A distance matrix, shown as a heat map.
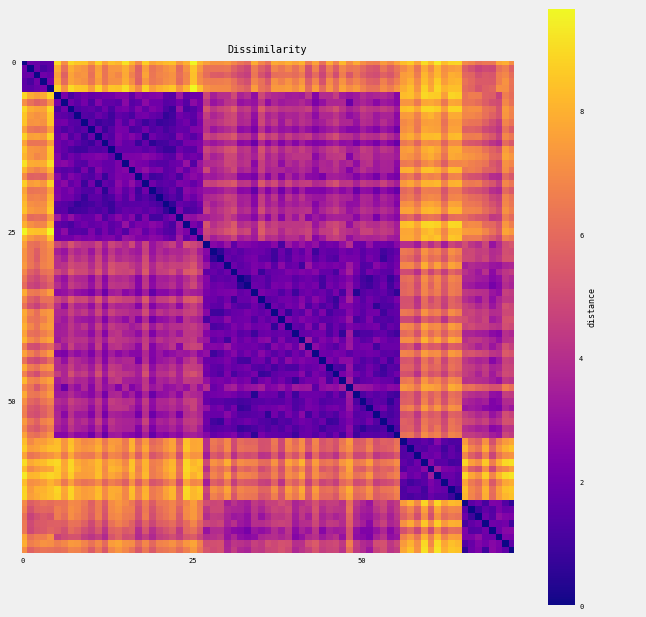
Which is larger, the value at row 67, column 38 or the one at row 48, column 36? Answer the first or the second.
the first
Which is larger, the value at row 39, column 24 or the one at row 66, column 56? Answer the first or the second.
the second
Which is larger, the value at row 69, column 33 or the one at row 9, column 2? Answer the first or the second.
the second
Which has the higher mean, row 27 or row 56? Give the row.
56
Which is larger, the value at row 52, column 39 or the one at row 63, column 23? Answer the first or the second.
the second
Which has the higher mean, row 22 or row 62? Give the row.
62
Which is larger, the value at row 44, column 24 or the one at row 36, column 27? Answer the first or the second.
the first
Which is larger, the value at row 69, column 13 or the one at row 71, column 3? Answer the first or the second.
the second
